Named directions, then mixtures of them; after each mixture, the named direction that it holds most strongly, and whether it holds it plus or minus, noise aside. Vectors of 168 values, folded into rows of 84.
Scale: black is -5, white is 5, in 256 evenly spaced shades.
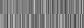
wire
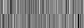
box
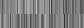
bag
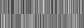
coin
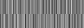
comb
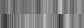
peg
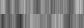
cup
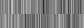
coin, minus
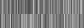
bag, minus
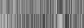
peg, minus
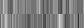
peg, minus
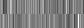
box, minus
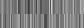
bag, minus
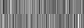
box, minus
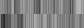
cup, plus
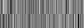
box, plus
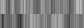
cup, plus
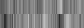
peg, plus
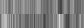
peg, minus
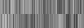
peg, minus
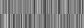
wire, minus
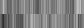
cup, plus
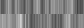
cup, minus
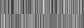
coin, plus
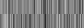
wire, minus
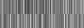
bag, minus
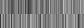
bag, minus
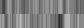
cup, minus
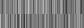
bag, plus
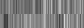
peg, plus
